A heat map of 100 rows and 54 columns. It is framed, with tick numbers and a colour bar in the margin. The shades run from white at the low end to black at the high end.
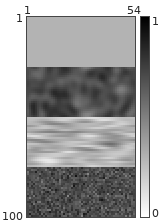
The table splits into 4 rows of 1 panel. Panel 1,1: low, flat. Panel 2,1: high, blotchy. Panel 3,1: low, streaked across. Panel 4,1: high, fine-grained.
